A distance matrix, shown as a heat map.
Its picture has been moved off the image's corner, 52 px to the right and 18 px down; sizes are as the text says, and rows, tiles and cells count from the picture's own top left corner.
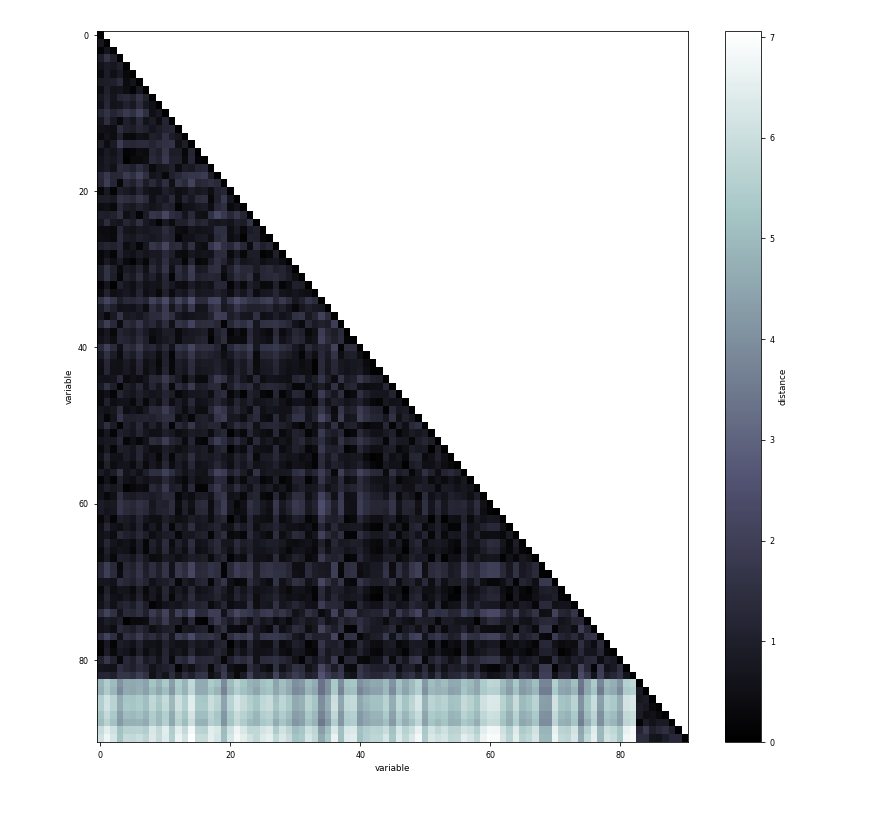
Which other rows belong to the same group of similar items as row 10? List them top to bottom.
0, 1, 2, 3, 4, 5, 6, 7, 8, 9, 11, 12, 13, 14, 15, 16, 17, 18, 19, 20, 21, 22, 23, 24, 25, 26, 27, 28, 29, 30, 31, 32, 33, 34, 35, 36, 37, 38, 39, 40, 41, 42, 43, 44, 45, 46, 47, 48, 49, 50, 51, 52, 53, 54, 55, 56, 57, 58, 59, 60, 61, 62, 63, 64, 65, 66, 67, 68, 69, 70, 71, 72, 73, 74, 75, 76, 77, 78, 79, 80, 81, 82
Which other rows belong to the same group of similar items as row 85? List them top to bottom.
83, 84, 86, 87, 88, 89, 90
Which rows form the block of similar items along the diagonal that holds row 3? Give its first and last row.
0 to 82
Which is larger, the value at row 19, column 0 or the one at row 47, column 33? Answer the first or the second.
the first
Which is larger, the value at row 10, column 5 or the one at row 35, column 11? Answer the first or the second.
the first
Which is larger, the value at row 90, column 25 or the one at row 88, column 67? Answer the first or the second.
the first
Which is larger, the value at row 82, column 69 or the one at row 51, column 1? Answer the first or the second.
the first
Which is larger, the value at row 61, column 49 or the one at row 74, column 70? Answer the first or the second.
the second
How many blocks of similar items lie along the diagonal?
2
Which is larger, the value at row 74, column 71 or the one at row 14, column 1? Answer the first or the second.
the first
